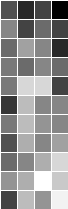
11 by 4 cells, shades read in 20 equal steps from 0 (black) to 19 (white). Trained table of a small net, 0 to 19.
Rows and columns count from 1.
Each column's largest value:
11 16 19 18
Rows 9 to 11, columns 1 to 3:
8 10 13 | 11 13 19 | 5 14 11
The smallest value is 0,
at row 1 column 4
